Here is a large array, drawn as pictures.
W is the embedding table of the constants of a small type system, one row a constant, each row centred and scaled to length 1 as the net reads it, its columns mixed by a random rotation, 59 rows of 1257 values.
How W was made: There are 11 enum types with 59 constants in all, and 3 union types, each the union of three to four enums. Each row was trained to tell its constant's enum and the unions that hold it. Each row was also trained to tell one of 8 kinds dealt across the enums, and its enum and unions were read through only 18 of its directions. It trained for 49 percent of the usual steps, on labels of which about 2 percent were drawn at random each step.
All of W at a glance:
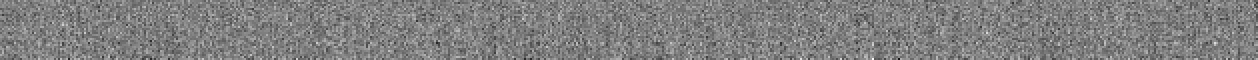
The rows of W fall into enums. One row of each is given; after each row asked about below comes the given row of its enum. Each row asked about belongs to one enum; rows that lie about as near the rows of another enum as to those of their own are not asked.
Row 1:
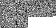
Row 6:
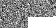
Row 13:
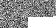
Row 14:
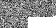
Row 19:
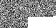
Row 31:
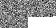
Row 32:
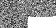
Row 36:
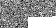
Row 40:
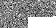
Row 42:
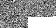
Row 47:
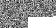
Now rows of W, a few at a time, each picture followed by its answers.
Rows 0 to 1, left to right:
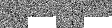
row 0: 31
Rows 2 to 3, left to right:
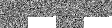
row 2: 6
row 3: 14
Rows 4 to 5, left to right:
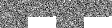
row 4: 32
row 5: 6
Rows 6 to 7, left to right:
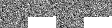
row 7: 19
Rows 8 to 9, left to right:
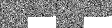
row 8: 14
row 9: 1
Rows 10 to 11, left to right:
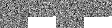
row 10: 1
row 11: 40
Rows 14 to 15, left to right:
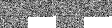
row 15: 14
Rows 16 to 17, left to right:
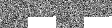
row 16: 19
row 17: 42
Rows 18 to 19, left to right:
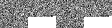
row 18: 19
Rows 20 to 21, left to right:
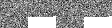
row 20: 14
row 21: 42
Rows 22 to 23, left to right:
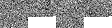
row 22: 13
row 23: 40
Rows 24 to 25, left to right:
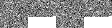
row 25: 32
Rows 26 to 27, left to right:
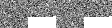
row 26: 31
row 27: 6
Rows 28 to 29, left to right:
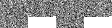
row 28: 40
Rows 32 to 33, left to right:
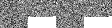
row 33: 32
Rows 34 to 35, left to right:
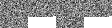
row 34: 42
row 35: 47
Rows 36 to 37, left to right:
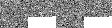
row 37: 13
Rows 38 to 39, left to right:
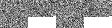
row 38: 6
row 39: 40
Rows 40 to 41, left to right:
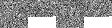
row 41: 42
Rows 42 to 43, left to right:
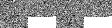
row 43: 42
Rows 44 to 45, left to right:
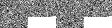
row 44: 1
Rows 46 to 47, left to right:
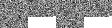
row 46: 13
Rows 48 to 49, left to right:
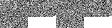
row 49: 13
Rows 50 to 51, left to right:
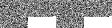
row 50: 13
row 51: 6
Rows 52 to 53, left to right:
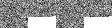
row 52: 13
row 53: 19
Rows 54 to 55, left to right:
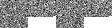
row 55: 40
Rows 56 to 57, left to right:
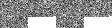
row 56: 40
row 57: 32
